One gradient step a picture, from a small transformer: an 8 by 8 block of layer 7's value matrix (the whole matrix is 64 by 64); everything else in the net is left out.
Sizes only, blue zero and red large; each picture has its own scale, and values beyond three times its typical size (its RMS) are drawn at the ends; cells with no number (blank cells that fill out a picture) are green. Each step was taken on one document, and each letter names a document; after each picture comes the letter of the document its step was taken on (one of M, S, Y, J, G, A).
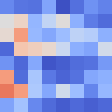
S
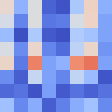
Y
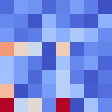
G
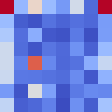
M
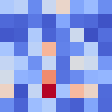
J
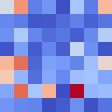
M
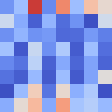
S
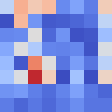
J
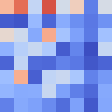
J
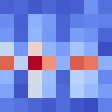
Y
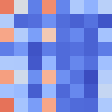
M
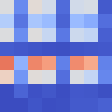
Y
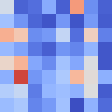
G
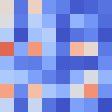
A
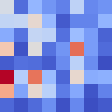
A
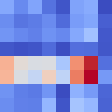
Y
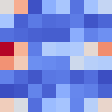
G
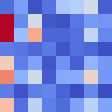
Y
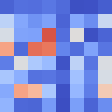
A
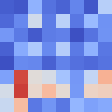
S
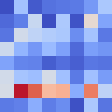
S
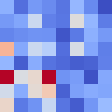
A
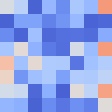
M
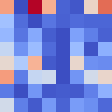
M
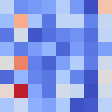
S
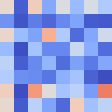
G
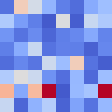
G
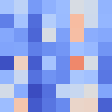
G
